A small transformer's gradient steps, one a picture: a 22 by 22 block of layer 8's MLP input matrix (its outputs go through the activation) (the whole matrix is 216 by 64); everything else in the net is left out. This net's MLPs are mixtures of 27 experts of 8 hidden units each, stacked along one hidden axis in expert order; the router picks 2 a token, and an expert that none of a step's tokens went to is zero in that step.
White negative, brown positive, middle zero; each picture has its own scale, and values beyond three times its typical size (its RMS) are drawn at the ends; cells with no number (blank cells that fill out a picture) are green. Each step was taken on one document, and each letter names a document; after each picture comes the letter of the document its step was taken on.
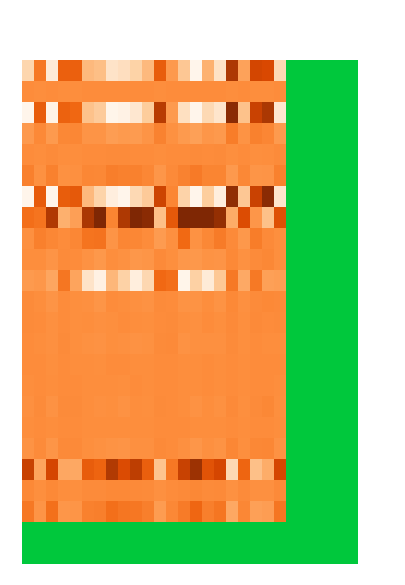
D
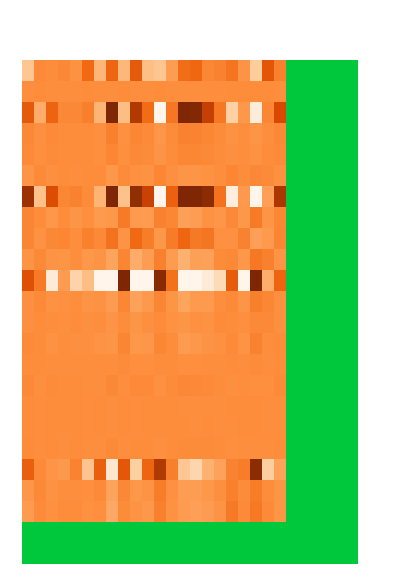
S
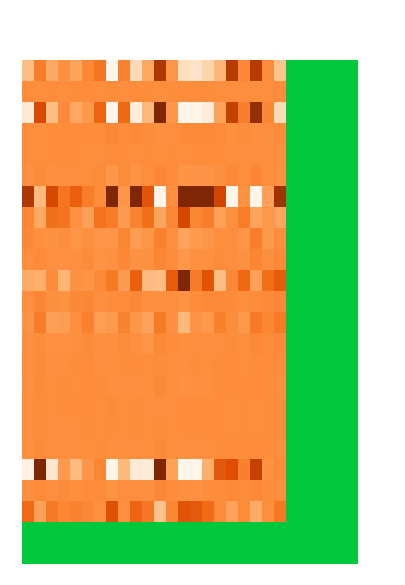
S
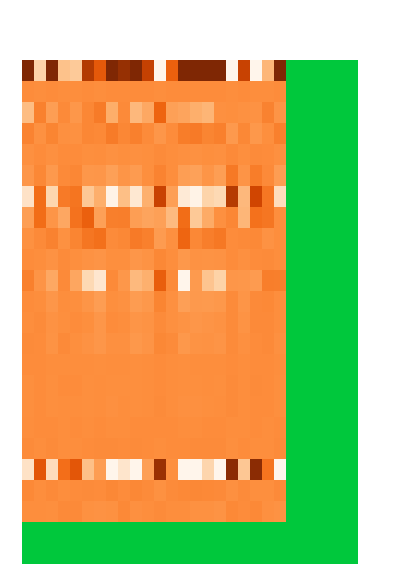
D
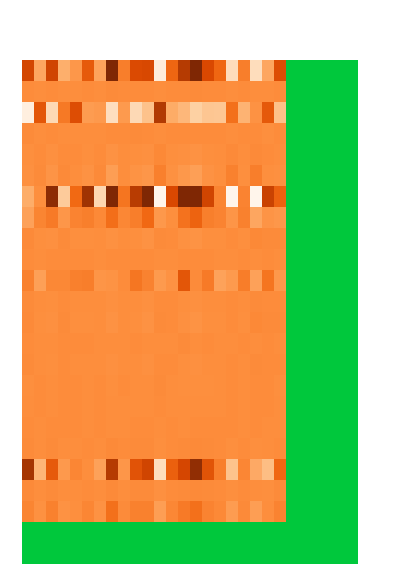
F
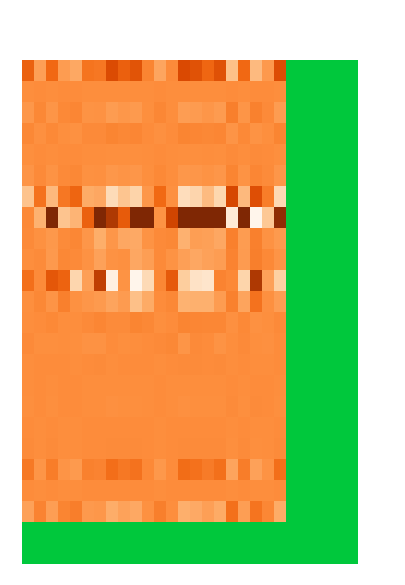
D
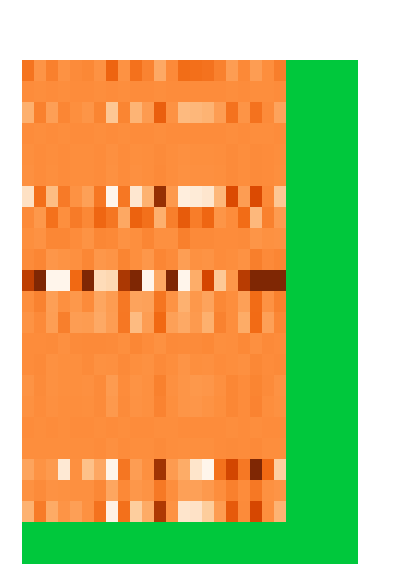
S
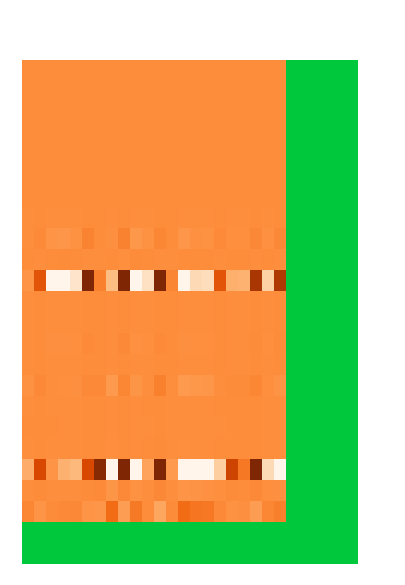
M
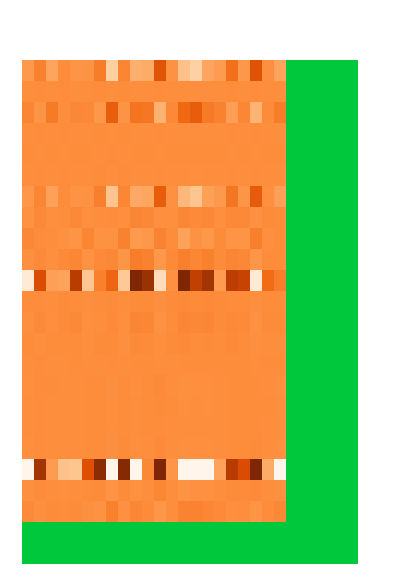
M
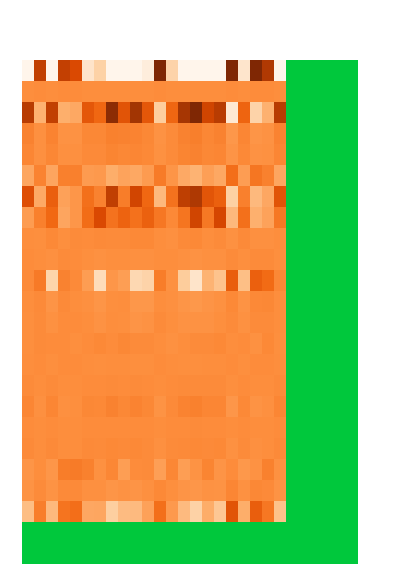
D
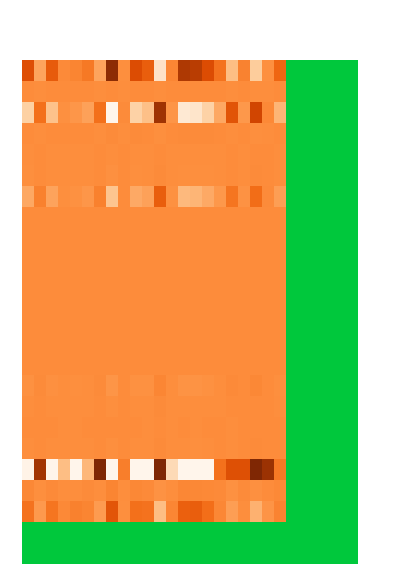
S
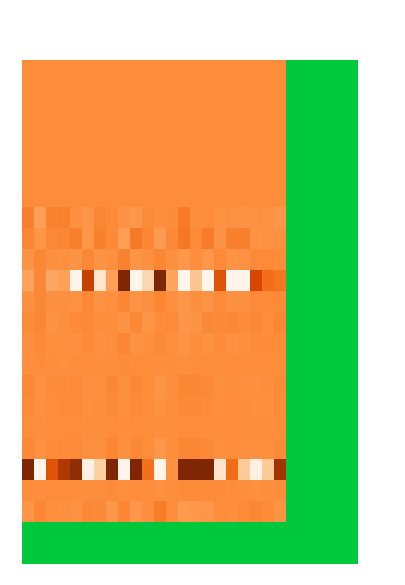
M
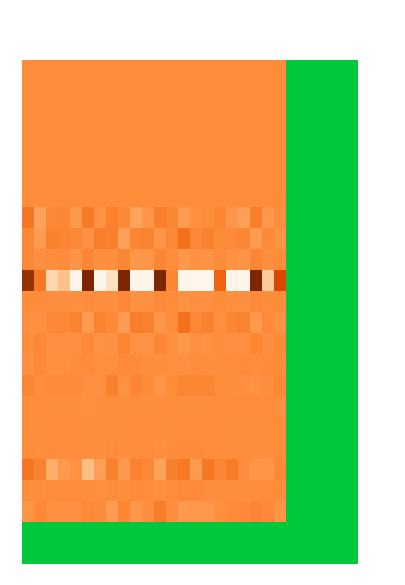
M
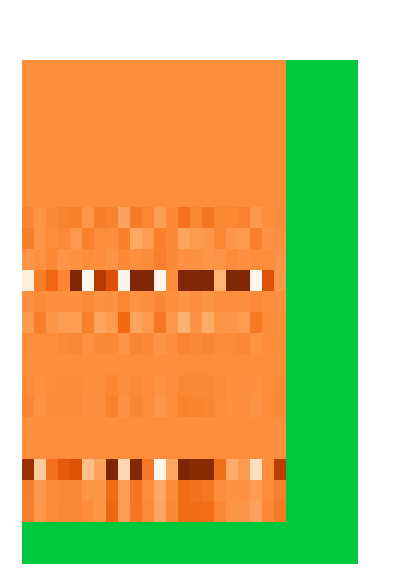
M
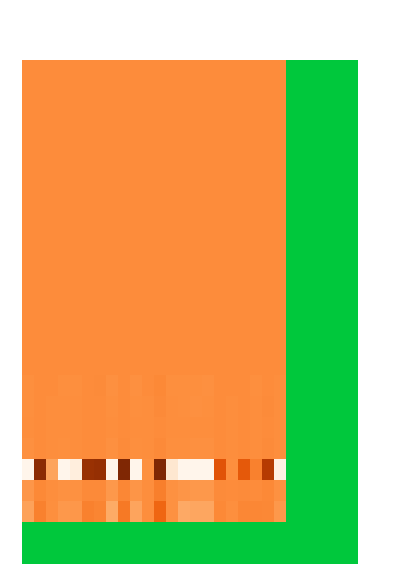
M
